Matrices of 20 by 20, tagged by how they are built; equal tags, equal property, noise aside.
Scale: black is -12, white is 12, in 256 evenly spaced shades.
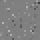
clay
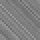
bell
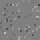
clay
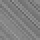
bell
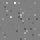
clay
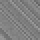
bell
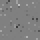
clay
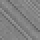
bell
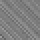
bell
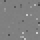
clay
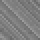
bell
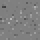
clay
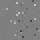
clay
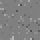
clay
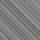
bell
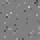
clay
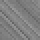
bell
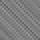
bell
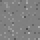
clay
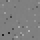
clay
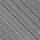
bell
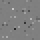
clay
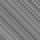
bell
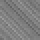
bell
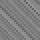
bell
